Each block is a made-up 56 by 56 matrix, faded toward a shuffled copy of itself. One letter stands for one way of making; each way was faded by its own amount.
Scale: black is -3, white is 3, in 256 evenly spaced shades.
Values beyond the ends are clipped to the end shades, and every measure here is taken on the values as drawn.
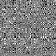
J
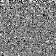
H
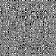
J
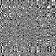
J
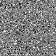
H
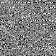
H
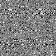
H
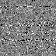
H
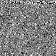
H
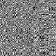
J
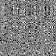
J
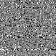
H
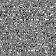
H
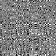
J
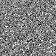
H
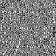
J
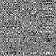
J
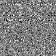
H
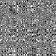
J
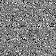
H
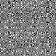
J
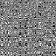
J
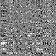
J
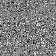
H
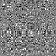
J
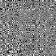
J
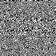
H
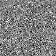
H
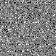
H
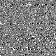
H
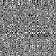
J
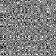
J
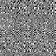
J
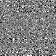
H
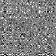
J
